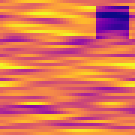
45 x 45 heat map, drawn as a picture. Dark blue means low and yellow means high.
Odd patch: lower, in the top right. Ninth with the lowest average: top right. Grain: streaks across.
